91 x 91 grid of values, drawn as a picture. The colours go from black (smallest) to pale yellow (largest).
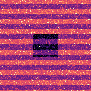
Slope: none. Ninth with the lowest average: centre. Stripes: horizontal, repeating 9 times. Odd patch: lower, in the centre. Average level on the scale: 50%.
